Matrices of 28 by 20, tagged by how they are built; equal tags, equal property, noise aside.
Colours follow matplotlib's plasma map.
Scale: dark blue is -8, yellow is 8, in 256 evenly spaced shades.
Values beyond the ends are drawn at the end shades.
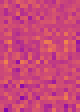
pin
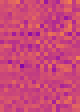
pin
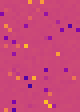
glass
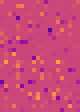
glass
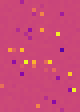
glass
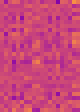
pin
